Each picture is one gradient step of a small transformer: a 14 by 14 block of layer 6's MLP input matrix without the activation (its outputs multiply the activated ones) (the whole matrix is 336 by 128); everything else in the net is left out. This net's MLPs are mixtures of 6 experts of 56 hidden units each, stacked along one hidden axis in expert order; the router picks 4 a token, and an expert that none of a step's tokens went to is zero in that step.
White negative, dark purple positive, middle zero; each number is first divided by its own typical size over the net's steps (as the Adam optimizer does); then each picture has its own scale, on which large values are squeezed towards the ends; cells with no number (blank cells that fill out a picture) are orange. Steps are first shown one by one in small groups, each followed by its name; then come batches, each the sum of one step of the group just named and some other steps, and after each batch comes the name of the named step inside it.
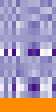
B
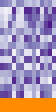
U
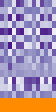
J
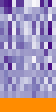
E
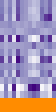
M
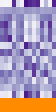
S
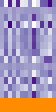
B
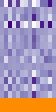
U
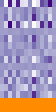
M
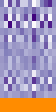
J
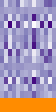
M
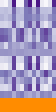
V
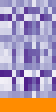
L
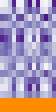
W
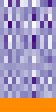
W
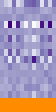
W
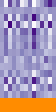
V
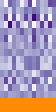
V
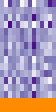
V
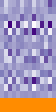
L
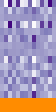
V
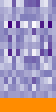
V
